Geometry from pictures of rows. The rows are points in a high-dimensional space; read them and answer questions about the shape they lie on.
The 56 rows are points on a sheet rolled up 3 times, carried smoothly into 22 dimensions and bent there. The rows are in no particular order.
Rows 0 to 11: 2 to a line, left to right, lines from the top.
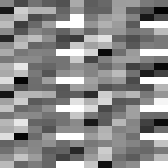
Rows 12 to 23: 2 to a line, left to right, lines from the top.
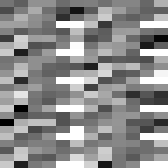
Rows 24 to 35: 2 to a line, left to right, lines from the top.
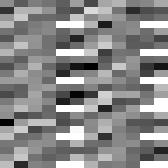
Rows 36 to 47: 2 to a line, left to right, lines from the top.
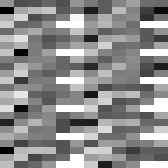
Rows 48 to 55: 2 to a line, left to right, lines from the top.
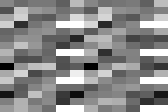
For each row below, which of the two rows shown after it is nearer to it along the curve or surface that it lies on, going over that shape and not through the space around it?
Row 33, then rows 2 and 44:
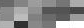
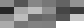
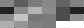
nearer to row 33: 2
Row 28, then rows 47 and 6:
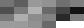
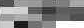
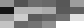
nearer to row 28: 6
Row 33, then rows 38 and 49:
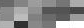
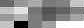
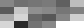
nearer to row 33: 49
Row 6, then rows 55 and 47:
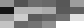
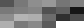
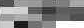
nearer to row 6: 55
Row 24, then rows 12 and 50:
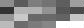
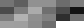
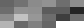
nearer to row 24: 12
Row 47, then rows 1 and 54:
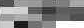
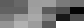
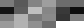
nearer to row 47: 1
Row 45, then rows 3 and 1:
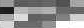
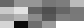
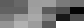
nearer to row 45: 1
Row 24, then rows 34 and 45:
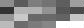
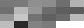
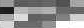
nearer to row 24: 34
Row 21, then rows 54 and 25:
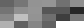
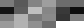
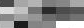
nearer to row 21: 54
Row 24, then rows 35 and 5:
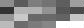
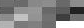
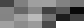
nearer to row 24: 35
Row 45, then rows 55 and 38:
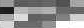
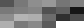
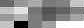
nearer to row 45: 55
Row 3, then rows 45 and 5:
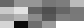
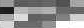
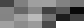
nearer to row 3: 5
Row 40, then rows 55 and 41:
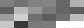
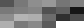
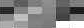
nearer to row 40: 41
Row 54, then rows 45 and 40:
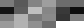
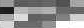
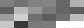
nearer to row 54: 45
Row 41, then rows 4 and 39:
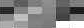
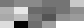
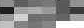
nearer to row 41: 39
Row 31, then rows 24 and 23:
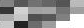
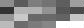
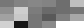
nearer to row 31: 23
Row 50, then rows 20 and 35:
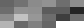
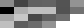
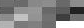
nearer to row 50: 35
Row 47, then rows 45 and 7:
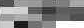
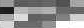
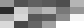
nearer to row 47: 7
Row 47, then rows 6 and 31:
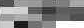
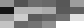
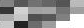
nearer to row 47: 31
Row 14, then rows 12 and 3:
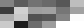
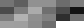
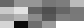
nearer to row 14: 3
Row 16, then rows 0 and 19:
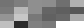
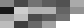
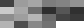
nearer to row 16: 19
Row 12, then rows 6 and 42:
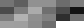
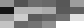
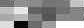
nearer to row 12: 6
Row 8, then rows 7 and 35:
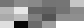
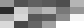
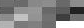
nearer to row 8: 7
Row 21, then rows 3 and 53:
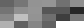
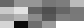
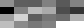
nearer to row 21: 53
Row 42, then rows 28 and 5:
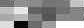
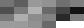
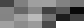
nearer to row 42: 5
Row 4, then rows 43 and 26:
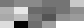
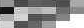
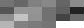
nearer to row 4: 43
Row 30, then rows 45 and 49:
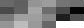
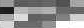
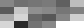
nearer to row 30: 45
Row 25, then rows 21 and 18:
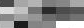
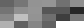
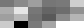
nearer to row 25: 18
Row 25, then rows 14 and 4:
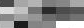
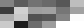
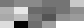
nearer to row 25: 4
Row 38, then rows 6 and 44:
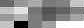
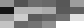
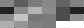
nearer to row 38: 6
